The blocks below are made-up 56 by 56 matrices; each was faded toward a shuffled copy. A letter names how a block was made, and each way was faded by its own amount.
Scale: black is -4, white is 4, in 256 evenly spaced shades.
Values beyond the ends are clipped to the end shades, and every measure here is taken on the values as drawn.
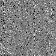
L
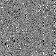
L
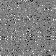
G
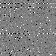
G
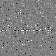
G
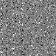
L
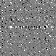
G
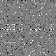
G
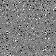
G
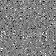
G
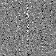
L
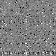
G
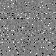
G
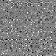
G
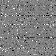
G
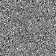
L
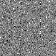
L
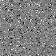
G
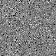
L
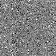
L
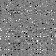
G
